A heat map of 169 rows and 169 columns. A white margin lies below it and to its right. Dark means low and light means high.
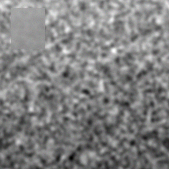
Odd patch: calmer, in the top left. Slope: up to the top. Lone odd cells: none. Calmest part: top left.
